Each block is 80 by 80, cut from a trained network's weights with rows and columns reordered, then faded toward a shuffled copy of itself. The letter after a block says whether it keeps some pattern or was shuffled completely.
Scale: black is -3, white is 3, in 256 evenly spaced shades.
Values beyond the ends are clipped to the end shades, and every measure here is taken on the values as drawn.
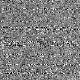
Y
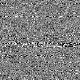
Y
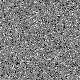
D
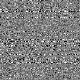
Y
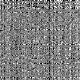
Y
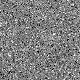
D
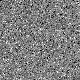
D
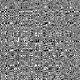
Y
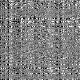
Y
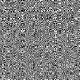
Y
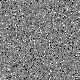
D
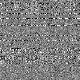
Y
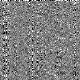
Y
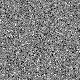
D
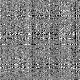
Y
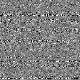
Y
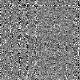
Y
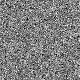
D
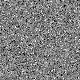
D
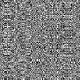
Y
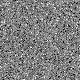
D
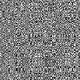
Y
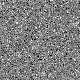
D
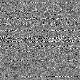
Y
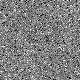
D
